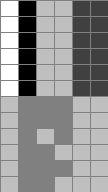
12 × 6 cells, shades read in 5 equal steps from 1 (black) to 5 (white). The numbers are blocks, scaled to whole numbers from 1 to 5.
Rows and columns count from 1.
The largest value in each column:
5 3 4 4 4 4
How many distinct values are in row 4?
4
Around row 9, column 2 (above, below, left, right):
3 3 4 4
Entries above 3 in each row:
3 3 3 3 3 3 3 3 4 4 3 4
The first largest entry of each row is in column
1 1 1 1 1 1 1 1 1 1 1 1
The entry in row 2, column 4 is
4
